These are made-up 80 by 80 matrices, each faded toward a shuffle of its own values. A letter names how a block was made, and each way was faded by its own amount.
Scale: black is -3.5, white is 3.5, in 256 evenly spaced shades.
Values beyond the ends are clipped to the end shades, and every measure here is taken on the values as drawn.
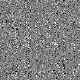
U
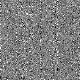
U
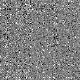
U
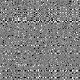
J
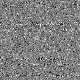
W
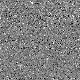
W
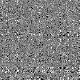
U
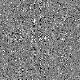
U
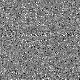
W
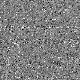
W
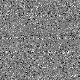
W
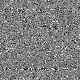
W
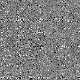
U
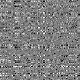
J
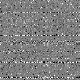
J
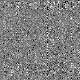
U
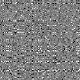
J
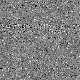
W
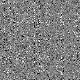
U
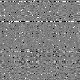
J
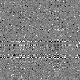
J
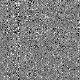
U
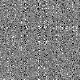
U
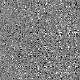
U
